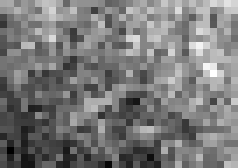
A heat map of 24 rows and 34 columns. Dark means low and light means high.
Stripes: none. Mirror symmetry: none. Histogram: bell-shaped. Slope: up to the top right.
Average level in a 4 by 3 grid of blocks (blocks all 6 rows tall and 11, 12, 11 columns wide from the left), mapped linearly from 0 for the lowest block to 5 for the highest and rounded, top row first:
445 / 235 / 124 / 013
